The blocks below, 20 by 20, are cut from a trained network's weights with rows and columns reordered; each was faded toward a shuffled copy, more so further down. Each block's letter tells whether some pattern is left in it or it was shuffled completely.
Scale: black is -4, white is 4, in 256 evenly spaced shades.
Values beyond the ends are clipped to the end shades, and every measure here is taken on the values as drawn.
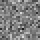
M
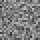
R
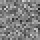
M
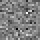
M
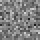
M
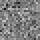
R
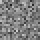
R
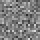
M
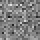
M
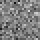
R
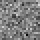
R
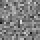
R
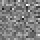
M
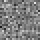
R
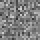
R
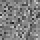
R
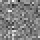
M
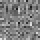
M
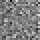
M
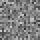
R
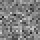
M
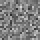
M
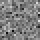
R
